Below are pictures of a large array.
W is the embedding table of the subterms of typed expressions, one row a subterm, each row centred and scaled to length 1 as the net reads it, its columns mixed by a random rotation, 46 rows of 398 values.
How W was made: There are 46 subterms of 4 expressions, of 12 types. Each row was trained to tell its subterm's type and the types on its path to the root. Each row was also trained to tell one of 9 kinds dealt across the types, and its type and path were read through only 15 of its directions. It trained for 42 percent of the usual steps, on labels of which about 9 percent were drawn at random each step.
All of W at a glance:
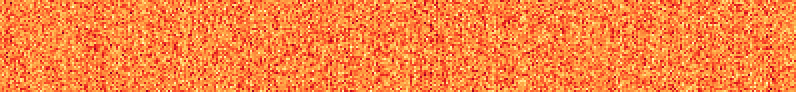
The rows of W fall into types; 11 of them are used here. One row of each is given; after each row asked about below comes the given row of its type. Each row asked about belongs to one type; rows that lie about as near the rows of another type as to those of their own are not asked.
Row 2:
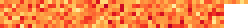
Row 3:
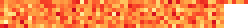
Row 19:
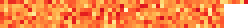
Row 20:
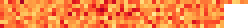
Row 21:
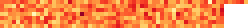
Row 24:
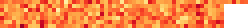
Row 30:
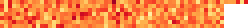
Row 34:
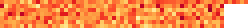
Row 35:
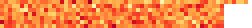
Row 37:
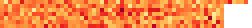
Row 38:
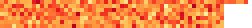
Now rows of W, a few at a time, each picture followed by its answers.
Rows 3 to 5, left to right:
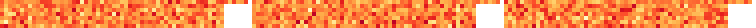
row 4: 34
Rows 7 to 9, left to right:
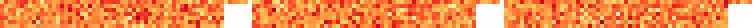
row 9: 34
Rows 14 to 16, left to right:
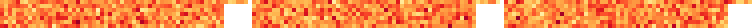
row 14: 3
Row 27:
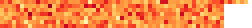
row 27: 38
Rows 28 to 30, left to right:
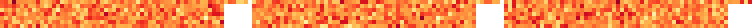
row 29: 35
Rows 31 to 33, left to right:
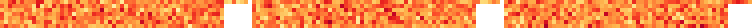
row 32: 3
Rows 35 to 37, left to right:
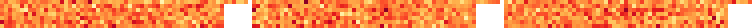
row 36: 37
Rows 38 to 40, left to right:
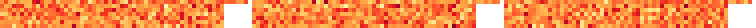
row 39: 35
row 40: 34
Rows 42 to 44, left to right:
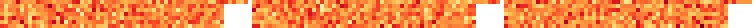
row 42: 3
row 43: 2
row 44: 38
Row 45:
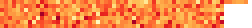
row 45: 2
